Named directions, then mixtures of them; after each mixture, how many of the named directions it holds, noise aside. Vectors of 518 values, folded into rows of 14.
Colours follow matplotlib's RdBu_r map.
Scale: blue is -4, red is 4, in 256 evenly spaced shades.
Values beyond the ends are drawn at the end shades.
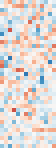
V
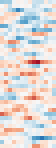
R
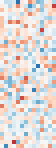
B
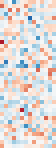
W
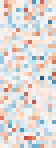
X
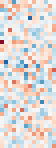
two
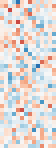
three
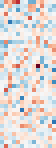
three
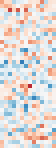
three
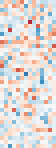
one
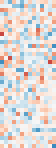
one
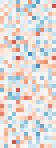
three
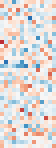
one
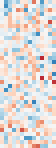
one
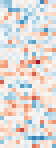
three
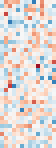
three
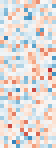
three
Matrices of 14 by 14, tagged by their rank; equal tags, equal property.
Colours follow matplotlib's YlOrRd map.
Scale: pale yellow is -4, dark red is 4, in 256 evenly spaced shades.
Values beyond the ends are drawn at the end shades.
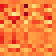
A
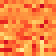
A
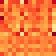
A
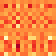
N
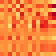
N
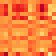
N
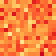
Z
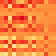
N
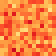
Z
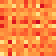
A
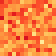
Z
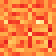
A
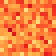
Z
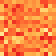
A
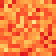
Z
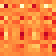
N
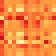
N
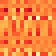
N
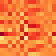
A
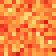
Z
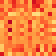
A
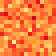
Z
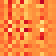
N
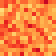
Z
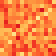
Z
